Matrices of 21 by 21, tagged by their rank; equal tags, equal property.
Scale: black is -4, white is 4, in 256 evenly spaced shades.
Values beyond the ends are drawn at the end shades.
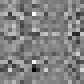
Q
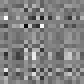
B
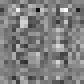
Q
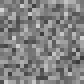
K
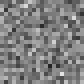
K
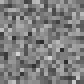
K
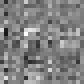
Q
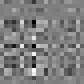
B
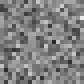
K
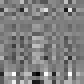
B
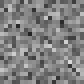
K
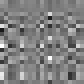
B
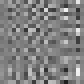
B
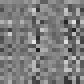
Q
